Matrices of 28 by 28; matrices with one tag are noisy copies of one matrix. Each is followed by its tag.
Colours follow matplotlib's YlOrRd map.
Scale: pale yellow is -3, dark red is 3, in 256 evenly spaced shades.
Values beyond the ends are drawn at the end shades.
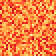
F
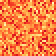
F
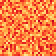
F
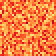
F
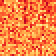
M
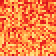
M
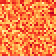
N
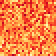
M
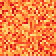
F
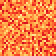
F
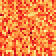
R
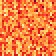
R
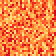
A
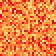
F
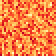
R
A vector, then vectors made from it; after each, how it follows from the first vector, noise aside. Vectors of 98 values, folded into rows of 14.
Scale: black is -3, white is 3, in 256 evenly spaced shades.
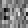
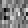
copied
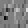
partly zeroed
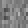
shrunk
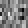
reversed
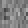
shrunk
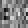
copied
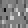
partly zeroed
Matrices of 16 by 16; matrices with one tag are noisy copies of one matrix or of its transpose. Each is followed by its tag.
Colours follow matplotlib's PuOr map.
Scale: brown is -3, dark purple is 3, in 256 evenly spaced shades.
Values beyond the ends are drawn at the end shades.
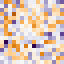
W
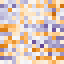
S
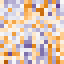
S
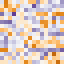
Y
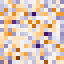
W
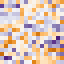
S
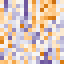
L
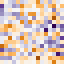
S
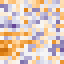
L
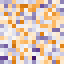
W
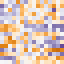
S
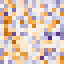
W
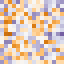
W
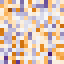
Y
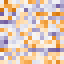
Y
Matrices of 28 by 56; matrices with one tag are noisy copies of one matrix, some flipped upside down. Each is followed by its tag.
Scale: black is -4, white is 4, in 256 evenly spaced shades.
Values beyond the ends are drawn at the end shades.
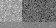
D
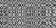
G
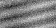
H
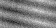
H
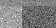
D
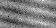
H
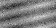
H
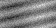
H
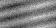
H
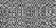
G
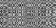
G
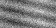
H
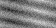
H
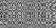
G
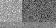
D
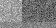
D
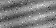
H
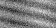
H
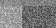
D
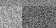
D
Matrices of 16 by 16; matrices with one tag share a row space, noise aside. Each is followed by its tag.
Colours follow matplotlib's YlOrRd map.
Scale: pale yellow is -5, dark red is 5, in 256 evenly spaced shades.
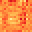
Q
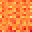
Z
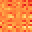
Z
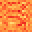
Q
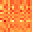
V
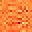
Q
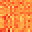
V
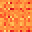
V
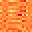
Q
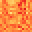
Q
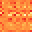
Z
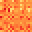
V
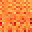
Z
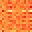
Z
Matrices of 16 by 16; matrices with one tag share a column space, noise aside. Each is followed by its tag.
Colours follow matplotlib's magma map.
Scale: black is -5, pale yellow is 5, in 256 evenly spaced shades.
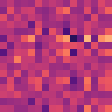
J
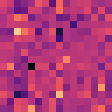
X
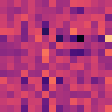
J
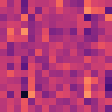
X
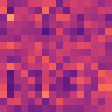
X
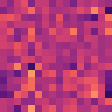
X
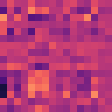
X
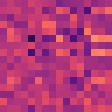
J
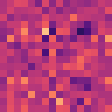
J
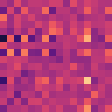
J
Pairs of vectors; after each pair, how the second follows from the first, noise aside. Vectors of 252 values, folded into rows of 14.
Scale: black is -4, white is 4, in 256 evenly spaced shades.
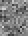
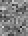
copied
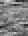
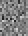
shuffled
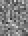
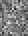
shuffled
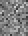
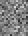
copied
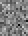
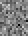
copied
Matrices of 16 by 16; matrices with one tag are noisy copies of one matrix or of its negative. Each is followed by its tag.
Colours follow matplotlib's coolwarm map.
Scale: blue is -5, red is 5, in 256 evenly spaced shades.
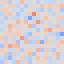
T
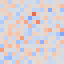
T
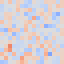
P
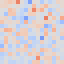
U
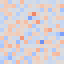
T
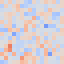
P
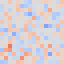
P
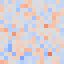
P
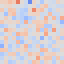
U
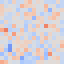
P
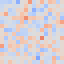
U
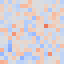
P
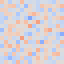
T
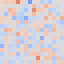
U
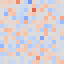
U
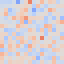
U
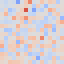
U
